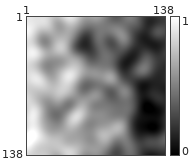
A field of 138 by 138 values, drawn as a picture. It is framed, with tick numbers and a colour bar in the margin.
Grain: smooth. Slope: up to the left. Odd rows or columns: none. Average level on the scale: 50%.
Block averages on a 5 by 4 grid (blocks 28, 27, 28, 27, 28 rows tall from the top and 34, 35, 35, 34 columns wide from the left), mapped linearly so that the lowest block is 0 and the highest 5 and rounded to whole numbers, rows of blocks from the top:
5 3 2 1
4 3 2 1
5 4 3 1
4 4 3 0
5 4 3 1
